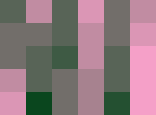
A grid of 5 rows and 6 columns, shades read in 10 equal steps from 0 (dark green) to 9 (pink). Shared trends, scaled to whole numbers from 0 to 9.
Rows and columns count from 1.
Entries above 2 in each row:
6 6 5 6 4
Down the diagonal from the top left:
3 4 2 6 1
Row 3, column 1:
4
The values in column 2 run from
0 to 7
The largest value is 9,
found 3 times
